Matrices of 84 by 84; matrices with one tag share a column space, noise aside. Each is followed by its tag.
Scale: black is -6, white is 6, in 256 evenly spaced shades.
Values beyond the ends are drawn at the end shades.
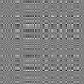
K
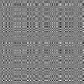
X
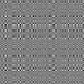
K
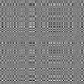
X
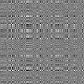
K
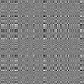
K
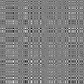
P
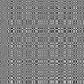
P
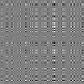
X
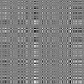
P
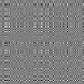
X
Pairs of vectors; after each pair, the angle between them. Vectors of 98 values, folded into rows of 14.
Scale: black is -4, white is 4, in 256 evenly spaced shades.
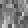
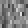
partly opposed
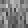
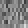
partly opposed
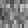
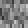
nearly parallel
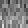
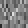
orthogonal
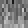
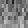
nearly parallel
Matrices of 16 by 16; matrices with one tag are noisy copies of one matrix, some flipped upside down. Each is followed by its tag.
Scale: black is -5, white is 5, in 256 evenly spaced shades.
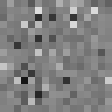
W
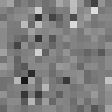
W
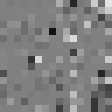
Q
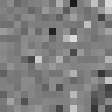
Q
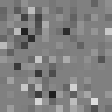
W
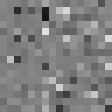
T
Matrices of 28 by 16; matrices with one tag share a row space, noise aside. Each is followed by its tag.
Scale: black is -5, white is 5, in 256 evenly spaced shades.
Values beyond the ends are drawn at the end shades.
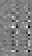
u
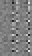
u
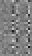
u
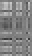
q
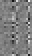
u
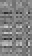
q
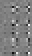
u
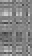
q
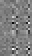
u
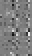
u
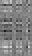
q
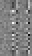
u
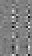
u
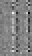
u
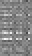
q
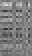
q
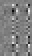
u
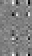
u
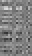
q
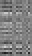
q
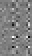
u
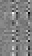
u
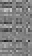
q
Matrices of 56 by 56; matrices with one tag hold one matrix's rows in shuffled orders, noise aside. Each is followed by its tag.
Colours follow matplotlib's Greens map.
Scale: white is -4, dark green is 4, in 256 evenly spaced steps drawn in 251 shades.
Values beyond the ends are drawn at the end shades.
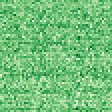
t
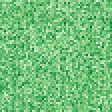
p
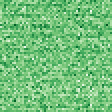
t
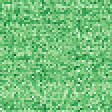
t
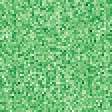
p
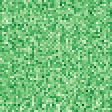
p
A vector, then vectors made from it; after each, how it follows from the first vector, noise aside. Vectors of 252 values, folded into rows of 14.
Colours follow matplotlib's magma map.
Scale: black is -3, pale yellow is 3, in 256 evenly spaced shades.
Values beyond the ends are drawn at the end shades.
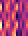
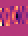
partly zeroed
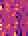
partly zeroed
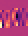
partly zeroed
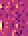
partly zeroed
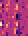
partly zeroed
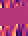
partly zeroed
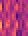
shrunk
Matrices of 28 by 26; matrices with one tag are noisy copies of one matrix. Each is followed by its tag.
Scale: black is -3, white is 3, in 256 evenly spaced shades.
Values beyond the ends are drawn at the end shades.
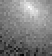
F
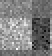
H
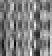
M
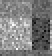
H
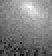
F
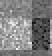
H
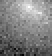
F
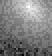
F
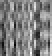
M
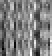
M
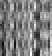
M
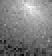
F
